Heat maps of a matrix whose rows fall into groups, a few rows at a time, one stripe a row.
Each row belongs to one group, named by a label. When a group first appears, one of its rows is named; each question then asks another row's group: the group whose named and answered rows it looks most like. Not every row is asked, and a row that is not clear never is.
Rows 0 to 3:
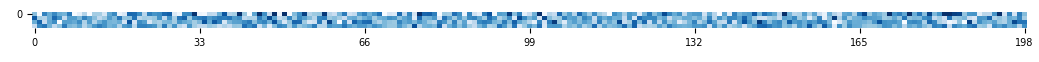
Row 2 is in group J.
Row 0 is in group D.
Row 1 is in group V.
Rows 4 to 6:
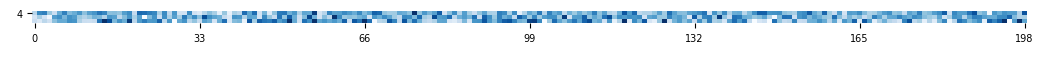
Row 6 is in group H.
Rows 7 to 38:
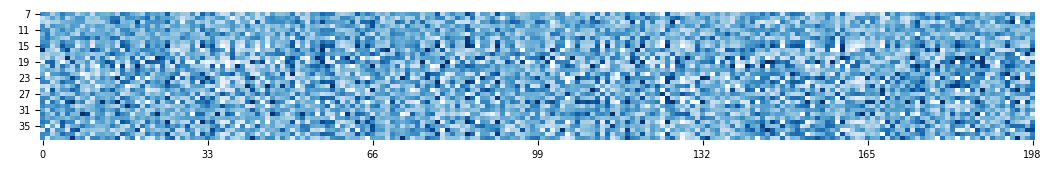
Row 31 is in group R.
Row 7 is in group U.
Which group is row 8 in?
H
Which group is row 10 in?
D
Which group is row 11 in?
U
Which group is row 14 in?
U
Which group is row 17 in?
H
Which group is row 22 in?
D
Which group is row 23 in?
R
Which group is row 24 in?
U
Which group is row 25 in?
D
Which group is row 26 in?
R
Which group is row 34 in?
U
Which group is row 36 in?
J
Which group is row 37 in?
U
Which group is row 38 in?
R
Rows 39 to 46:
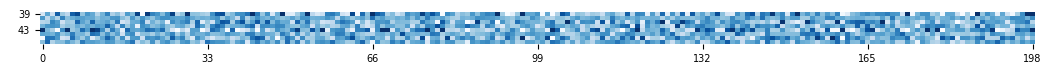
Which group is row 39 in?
J
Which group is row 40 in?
R
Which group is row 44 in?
R
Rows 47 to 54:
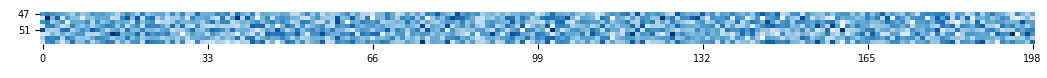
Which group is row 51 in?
V
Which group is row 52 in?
H
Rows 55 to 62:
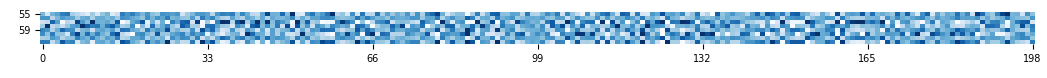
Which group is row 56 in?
U
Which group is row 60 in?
D
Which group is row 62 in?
U
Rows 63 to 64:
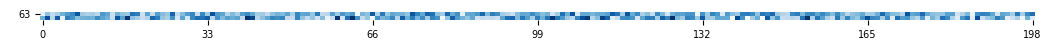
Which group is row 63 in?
J
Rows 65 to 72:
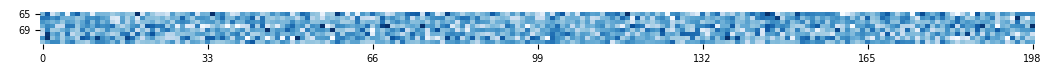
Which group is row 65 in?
J
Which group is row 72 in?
R
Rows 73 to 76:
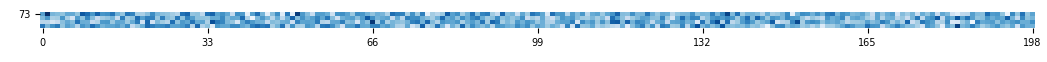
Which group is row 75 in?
J
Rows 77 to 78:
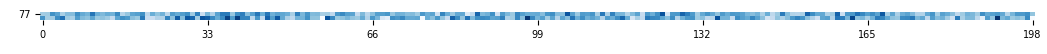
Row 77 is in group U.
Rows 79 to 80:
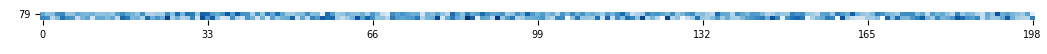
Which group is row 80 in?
U
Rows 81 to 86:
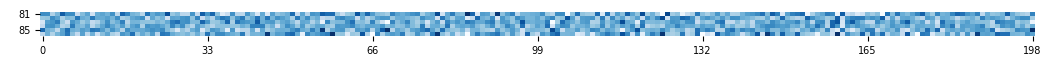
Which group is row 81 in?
U
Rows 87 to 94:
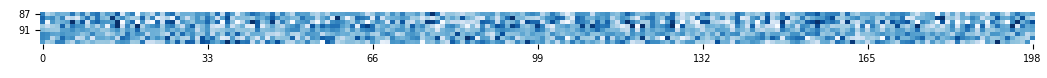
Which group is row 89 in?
R
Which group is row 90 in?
H
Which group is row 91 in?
H
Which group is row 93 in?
U
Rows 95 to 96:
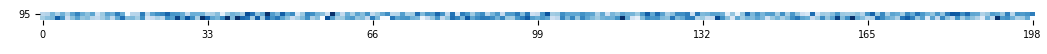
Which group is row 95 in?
D
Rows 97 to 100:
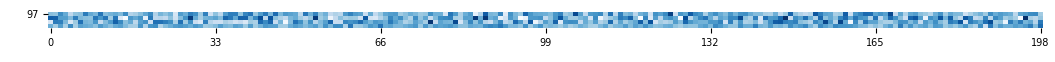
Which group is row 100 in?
R
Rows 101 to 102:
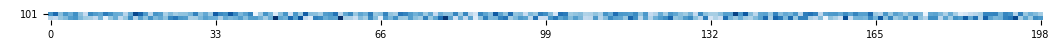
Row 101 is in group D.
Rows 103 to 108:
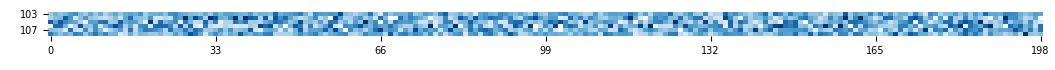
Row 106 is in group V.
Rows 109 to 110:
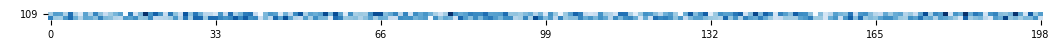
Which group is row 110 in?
V
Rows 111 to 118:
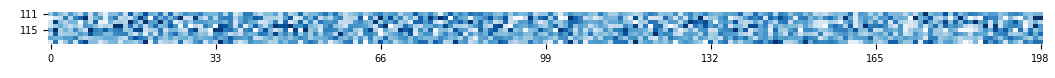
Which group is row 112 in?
J
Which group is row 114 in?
H
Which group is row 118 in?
J
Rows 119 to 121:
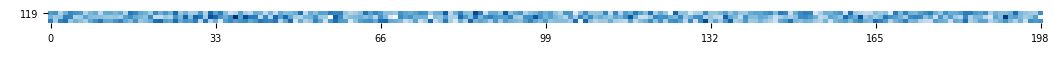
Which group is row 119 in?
U
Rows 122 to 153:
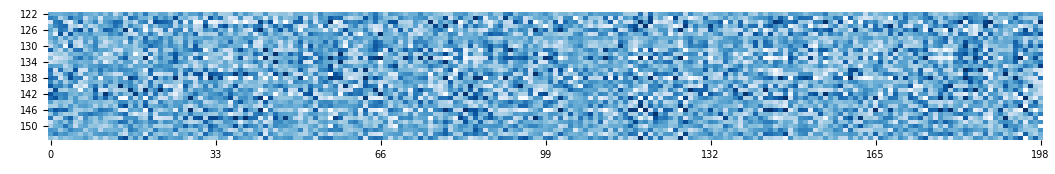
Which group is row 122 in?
H
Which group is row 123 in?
U
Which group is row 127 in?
R
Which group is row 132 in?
D
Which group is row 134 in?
D
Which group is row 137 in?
V
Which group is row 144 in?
H
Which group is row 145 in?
H
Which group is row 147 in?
D
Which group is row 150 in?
V
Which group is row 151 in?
U
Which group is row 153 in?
H
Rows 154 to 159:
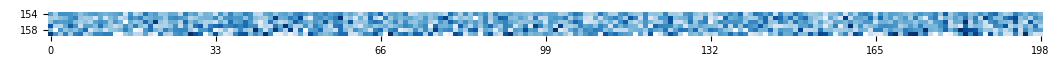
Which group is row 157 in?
V
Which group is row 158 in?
D
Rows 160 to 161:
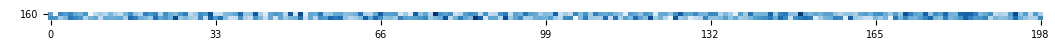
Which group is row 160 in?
D
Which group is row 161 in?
U
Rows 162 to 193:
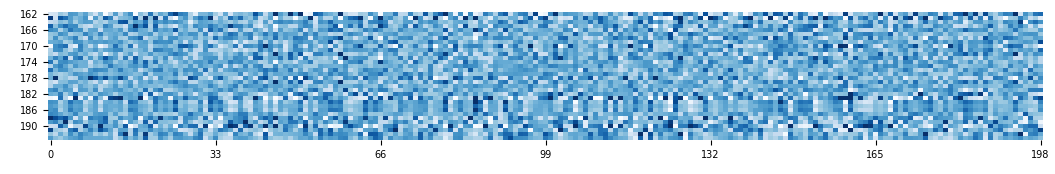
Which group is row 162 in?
D
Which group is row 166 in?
U
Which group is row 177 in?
H
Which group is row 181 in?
J
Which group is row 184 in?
U
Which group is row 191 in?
V
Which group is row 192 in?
H
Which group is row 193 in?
H
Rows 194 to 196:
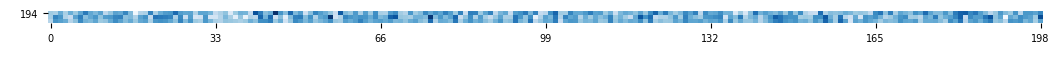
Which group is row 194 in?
D
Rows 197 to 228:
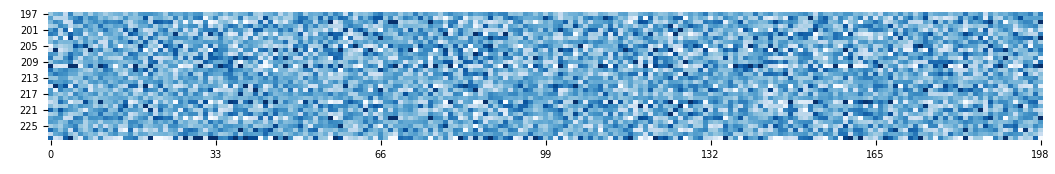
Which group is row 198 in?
H
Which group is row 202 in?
U
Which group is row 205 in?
J
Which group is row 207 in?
U
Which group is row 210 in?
V
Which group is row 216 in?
D
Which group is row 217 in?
H
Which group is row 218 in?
R
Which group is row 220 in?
H
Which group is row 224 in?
U
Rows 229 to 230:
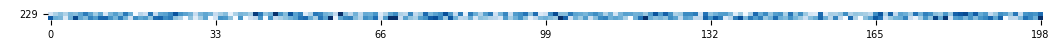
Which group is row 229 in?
D
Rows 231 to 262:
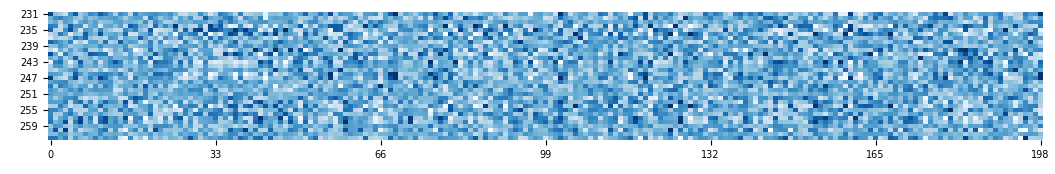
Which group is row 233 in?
J
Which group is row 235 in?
V
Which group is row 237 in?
J
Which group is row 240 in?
D
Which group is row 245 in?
D
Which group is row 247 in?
V
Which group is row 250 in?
H
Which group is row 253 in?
R
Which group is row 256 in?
V
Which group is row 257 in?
R
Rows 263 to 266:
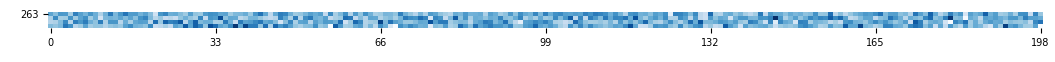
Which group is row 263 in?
R
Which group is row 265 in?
J
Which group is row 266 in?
V
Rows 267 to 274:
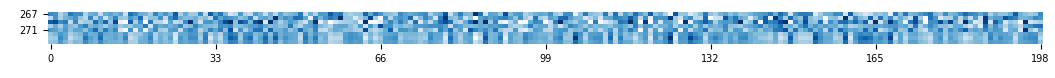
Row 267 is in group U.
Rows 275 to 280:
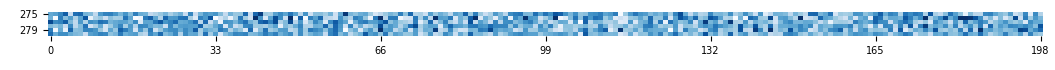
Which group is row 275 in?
R
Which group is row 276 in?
D
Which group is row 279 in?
R
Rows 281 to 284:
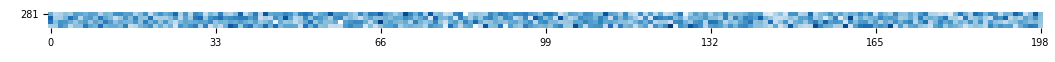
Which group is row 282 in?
V
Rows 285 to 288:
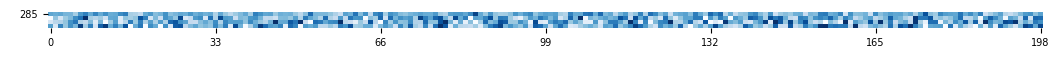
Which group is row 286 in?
J
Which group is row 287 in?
D
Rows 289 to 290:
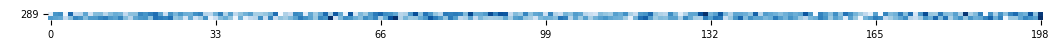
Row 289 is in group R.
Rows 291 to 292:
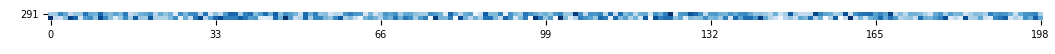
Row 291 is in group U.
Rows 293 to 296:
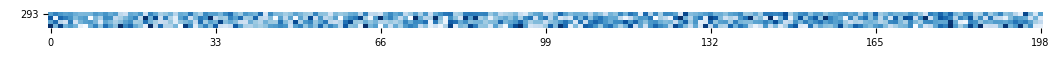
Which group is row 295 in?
J
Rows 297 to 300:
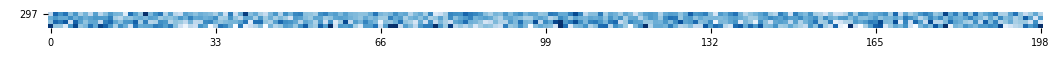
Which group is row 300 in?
V
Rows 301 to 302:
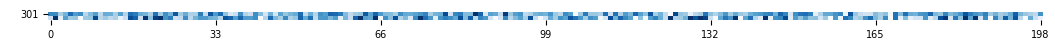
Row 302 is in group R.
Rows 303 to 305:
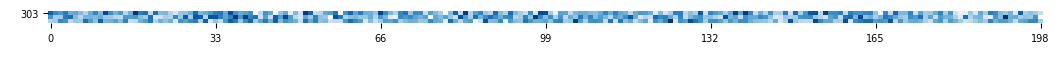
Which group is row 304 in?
V
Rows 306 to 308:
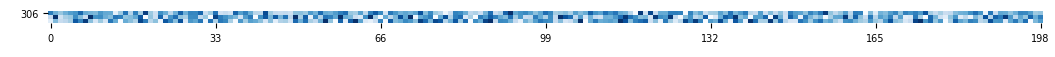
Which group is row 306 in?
H
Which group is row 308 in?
J
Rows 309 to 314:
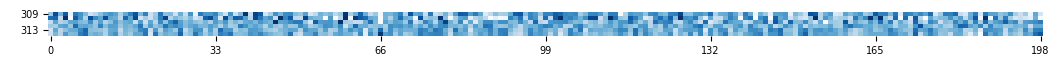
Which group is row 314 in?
J
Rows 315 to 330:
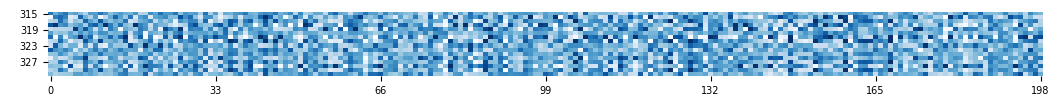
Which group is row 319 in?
J
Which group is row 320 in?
R
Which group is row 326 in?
J
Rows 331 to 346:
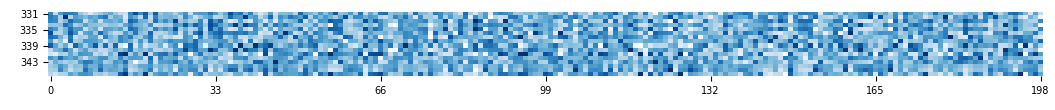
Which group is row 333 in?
U
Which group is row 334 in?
V
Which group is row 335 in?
U
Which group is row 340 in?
V
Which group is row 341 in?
H
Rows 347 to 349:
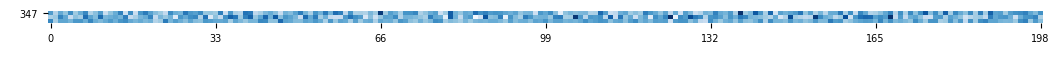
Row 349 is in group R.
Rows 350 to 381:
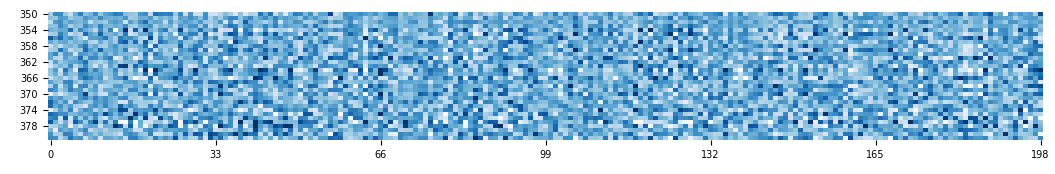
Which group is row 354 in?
H
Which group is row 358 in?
J
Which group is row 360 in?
J
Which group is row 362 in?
J
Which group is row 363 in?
H
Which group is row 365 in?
J
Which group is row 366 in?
D
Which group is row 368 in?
J
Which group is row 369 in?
U
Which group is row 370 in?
J
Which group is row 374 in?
H
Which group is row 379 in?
D
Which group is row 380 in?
V
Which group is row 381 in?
U
